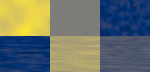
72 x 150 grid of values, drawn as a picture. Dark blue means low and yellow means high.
It is made of 2 by 3 panels. Panel 1,1: very high, smooth, faint in contrast. Panel 1,2: middling, flat. Panel 1,3: very low, blotchy, faint in contrast. Panel 2,1: very low, streaked across, faint in contrast. Panel 2,2: high, streaked across, faint in contrast. Panel 2,3: low, streaked across, faint in contrast.
